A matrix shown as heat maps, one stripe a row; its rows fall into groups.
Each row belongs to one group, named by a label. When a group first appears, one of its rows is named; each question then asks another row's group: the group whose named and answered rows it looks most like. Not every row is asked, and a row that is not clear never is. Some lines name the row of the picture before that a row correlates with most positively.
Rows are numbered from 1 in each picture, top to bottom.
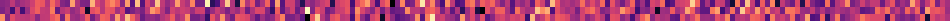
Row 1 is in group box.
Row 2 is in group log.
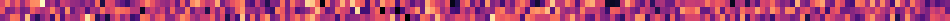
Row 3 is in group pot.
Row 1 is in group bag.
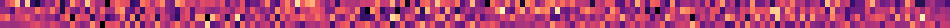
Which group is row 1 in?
pot
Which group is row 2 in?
log
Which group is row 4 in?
box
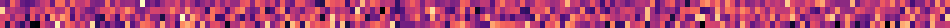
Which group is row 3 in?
bag
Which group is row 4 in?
pot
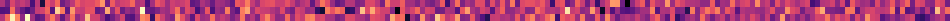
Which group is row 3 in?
pot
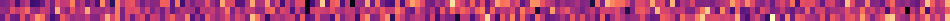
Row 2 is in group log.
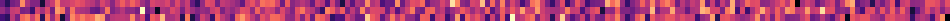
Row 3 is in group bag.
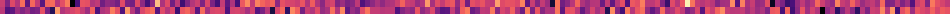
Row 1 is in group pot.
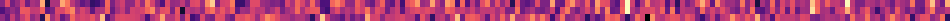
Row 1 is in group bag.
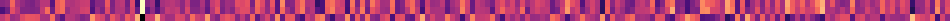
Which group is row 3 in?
box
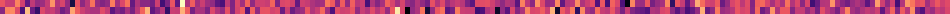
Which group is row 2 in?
pot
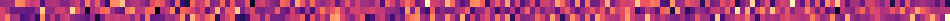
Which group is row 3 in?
bag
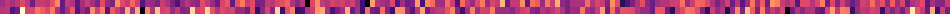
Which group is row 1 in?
log
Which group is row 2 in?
box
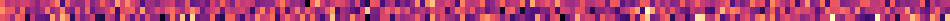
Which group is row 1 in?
log
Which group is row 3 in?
bag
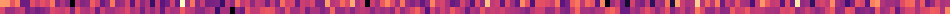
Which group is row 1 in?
bag
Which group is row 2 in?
bag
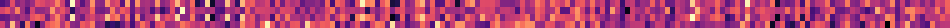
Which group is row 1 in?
box
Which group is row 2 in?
bag
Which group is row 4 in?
pot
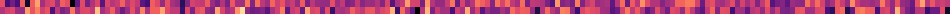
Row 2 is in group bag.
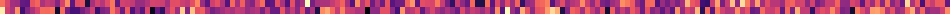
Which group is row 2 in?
bag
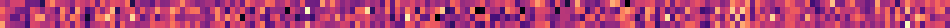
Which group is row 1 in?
bag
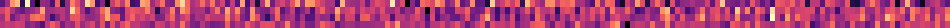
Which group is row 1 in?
pot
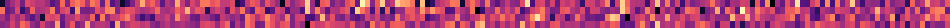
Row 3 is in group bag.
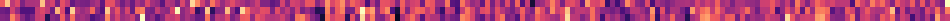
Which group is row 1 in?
bag
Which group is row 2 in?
box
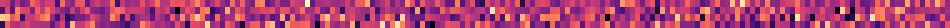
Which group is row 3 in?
bag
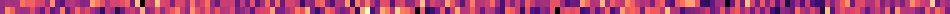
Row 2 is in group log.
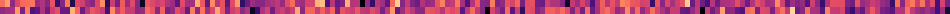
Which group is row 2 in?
pot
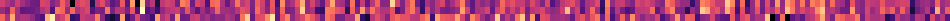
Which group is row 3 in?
pot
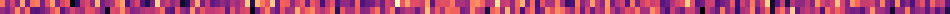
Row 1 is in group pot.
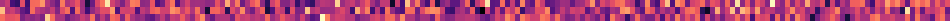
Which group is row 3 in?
bag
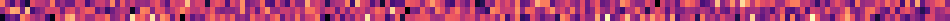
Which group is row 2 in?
pot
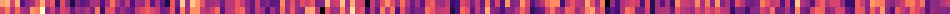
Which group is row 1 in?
bag
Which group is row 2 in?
bag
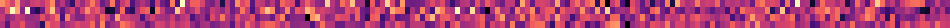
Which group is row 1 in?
bag
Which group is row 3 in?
log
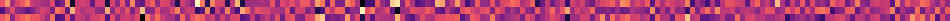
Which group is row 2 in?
box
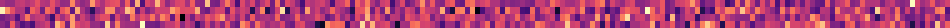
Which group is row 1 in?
box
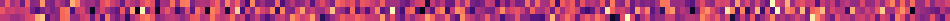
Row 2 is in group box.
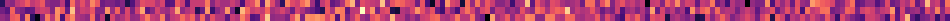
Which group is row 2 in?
box
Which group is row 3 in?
pot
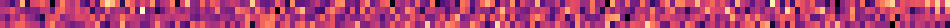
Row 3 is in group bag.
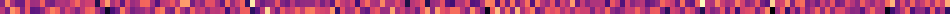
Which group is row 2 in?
pot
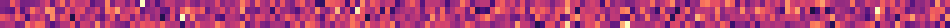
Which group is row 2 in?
log
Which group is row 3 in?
bag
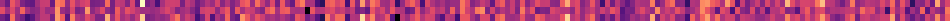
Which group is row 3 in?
box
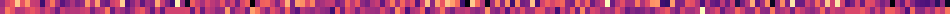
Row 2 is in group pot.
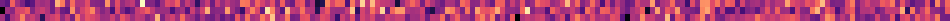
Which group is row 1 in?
box
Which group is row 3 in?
bag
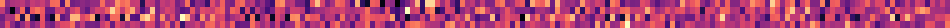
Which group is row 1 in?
log
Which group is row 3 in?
pot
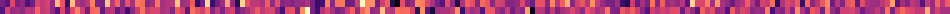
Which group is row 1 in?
box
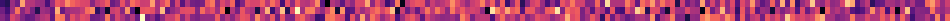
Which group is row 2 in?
pot
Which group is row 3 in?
box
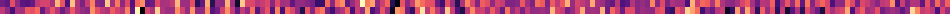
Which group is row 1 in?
box
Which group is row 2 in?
box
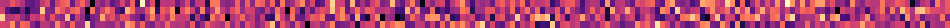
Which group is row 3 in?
log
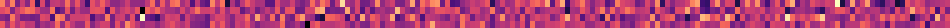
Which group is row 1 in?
log
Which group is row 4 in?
log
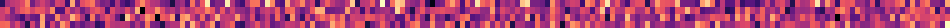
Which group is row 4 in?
bag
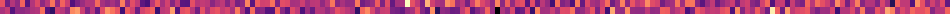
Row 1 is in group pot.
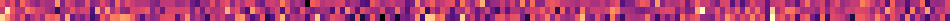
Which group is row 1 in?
log
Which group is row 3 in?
log
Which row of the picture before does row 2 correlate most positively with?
2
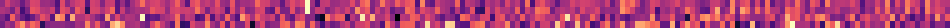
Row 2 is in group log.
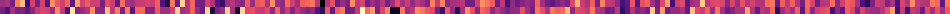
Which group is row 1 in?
bag
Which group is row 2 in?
box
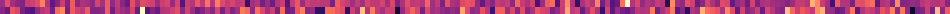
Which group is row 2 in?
box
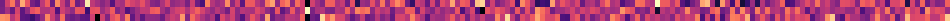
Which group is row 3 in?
bag
